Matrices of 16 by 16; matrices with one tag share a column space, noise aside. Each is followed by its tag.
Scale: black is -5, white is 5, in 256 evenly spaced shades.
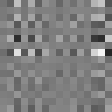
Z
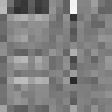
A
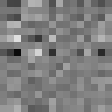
Z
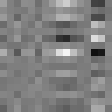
Z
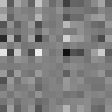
Z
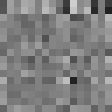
A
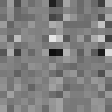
Z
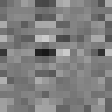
Z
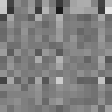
A
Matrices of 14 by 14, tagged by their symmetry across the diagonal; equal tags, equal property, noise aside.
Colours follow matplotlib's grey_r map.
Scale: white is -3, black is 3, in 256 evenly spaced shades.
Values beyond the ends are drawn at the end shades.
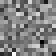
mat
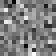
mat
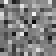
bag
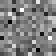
bag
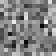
mat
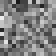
bag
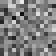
bag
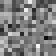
bag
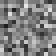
bag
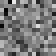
mat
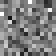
mat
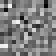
bag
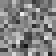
mat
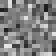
bag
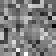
bag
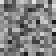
mat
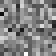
mat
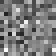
mat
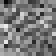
mat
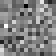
bag
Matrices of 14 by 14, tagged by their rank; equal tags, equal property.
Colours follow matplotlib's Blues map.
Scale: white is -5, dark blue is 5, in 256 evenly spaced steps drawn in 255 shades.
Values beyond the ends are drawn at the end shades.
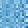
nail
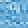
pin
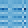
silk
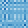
nail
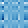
silk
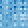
nail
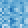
pin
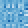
pin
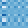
silk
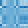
silk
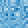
pin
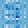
nail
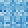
pin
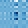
silk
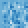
pin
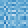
nail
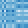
silk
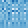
nail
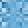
nail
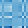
silk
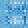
pin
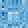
pin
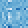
pin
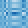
silk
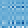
silk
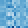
nail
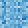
pin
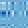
silk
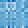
nail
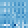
nail
